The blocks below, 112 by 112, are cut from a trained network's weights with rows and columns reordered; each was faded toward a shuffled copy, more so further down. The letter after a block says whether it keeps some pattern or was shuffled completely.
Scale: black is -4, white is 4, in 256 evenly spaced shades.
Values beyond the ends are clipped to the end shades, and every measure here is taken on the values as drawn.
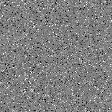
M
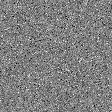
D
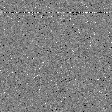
M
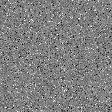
M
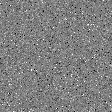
D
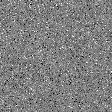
D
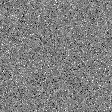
D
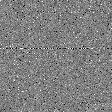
M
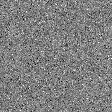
D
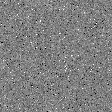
D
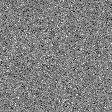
D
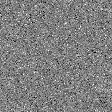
M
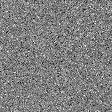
D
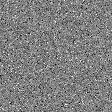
D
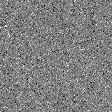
D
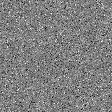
D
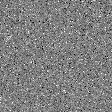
D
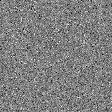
M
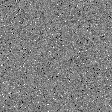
D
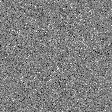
D
